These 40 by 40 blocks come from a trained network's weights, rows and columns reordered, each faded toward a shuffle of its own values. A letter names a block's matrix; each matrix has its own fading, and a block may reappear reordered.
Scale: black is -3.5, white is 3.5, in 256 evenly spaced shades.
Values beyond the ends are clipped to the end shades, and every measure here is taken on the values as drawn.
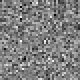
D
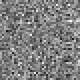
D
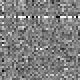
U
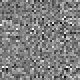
U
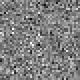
D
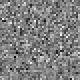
D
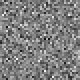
D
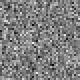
D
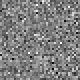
D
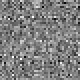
U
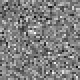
D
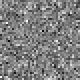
D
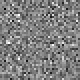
U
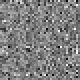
U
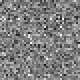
U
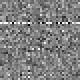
U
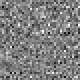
U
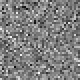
D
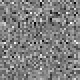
U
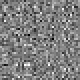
U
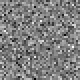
D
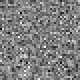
D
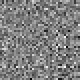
U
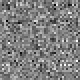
U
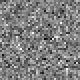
D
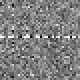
U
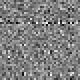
U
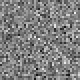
D
